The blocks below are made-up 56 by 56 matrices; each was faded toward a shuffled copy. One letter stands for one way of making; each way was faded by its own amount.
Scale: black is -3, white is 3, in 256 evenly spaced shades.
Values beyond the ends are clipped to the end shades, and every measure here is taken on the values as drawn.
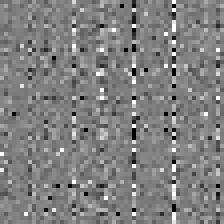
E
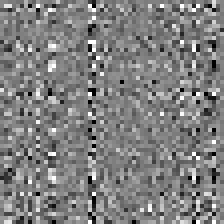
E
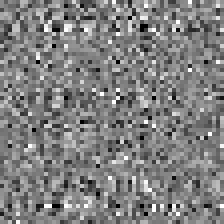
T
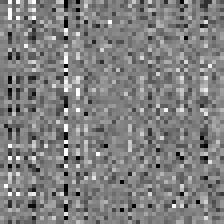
E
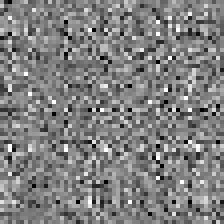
T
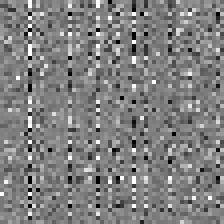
E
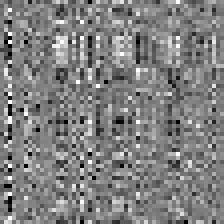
E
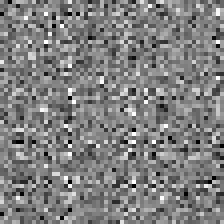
T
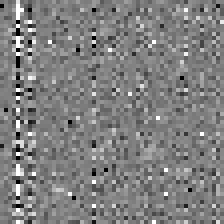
E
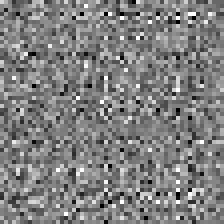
T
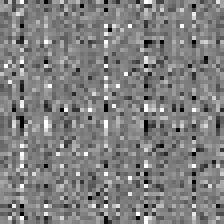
E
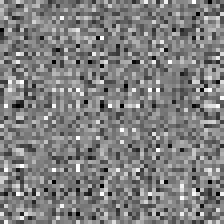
T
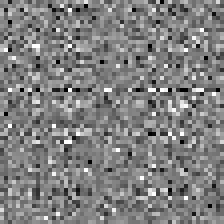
T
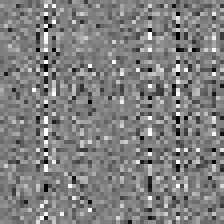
E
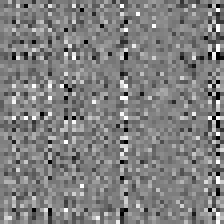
E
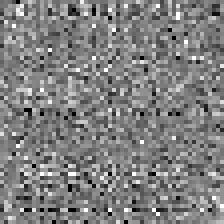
T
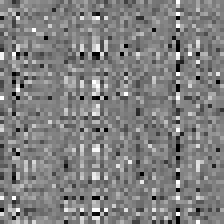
E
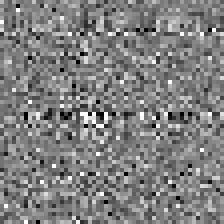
T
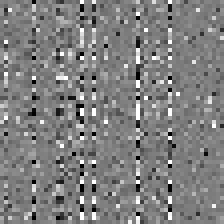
E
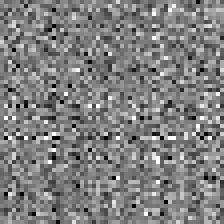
T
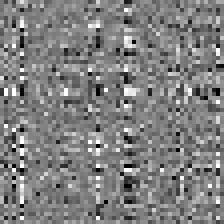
E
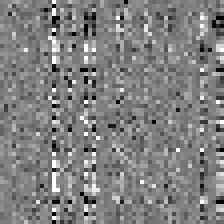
E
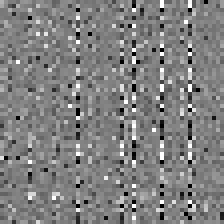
E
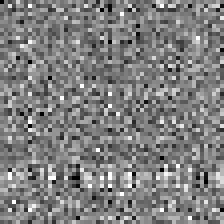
T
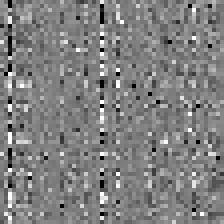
E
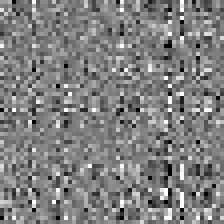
E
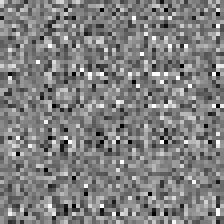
T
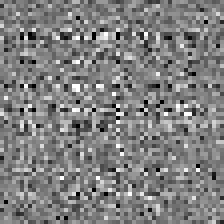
T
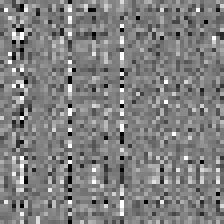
E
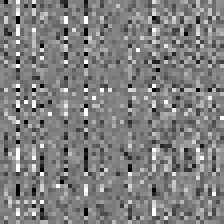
E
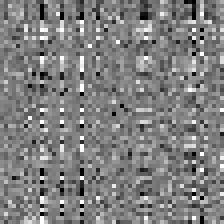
E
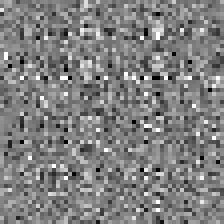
T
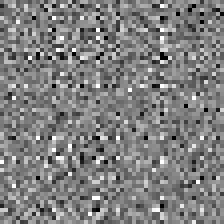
T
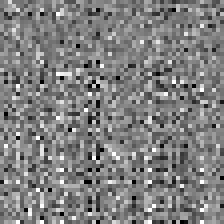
T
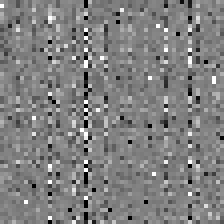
E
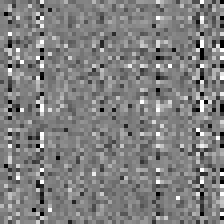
E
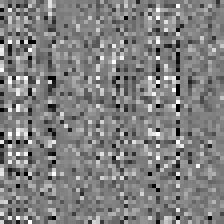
E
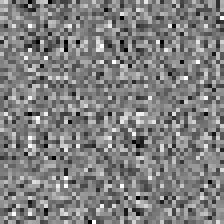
T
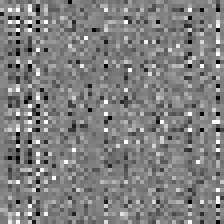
E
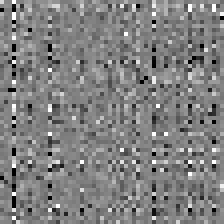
E
